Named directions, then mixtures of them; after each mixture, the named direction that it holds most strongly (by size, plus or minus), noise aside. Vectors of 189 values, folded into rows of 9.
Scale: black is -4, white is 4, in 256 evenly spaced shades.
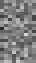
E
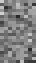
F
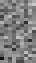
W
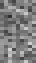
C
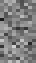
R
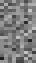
W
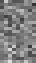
C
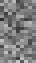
R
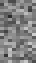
C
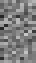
E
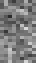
C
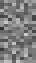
E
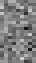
C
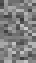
C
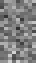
E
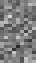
W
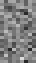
C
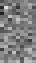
F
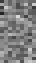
F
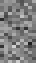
R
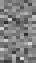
E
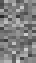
E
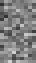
E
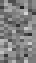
C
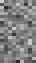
F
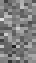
R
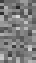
F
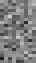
W
